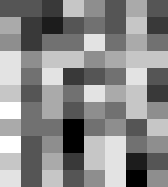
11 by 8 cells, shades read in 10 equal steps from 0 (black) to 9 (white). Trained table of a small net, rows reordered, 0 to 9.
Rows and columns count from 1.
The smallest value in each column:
3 2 1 0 3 3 0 2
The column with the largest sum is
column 1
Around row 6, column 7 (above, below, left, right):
8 7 6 2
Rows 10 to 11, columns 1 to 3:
7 3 6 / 8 3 7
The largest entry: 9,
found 2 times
